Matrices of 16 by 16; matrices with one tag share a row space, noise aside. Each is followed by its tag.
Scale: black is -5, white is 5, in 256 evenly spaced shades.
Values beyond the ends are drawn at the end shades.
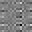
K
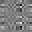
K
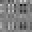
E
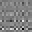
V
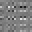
E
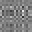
V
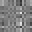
K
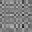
V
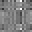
K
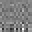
V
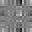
K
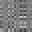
E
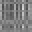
V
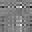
K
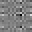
K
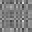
V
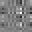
K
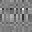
V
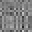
V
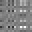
E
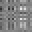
E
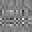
V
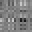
E
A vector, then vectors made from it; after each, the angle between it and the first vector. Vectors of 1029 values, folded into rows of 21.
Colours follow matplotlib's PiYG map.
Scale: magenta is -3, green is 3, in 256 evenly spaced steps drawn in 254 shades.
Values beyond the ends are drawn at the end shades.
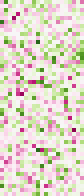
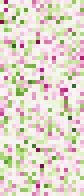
nearly opposite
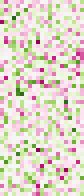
nearly opposite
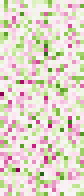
partly aligned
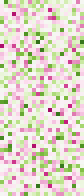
partly aligned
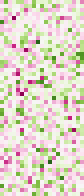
nearly parallel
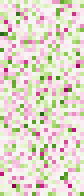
orthogonal
